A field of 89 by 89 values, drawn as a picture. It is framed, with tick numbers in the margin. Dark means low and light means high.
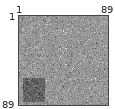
No regular stripes run through it. The ninth with the lowest average is the bottom left. An odd patch, lower than its surroundings, sits in the bottom left.
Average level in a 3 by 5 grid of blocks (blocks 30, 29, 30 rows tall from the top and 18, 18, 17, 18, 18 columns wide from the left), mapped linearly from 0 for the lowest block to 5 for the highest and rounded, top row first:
55555
55555
02555
